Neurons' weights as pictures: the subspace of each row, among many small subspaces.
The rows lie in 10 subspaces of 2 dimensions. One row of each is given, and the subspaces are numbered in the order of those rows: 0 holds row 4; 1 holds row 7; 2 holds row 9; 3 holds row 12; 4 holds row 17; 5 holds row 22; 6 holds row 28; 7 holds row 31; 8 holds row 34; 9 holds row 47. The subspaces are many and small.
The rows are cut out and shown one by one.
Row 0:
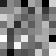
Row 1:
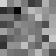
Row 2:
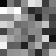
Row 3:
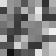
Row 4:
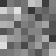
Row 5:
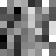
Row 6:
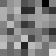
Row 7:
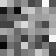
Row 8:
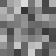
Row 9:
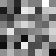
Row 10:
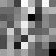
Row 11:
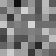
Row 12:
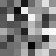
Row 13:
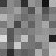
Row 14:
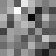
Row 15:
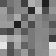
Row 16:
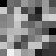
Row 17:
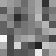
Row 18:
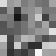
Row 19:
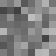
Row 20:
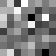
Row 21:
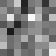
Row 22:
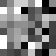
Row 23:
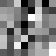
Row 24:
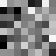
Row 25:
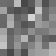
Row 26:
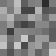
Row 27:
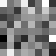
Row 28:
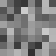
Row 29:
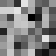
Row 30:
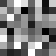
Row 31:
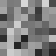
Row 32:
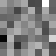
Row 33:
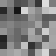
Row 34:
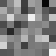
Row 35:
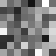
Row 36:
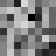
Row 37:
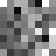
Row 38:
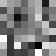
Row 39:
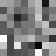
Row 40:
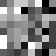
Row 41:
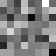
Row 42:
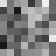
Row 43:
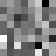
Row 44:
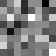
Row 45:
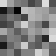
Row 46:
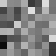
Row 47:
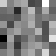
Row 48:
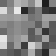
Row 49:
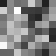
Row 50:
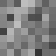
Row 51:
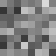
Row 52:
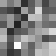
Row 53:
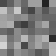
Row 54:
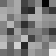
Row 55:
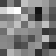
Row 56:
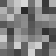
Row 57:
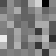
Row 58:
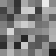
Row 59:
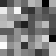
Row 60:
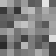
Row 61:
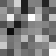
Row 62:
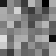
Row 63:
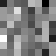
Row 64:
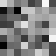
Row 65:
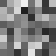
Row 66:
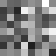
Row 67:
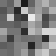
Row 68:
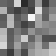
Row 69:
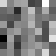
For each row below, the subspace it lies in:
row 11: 6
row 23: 3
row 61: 8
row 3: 9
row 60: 1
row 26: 2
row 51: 2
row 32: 9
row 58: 2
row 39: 4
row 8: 6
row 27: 7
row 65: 6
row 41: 8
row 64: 1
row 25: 5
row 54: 3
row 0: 7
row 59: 1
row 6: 3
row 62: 7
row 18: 4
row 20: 6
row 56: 6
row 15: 0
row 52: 1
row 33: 5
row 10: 3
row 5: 9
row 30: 6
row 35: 8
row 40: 5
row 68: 5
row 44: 8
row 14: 5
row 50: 8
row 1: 0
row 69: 9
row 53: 1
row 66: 3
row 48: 5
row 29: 2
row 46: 0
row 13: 7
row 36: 2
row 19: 2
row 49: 7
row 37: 4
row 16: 9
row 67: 3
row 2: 0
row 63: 9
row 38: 4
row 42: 7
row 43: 4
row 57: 4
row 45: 1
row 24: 0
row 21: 8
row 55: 0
